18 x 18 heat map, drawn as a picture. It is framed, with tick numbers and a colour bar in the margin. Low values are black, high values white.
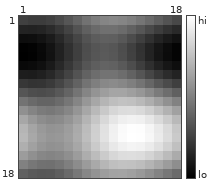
Lone odd cells: none. Ninth with the highest average: bottom right. Ninth with the lowest average: top left. Roughest part: middle right.
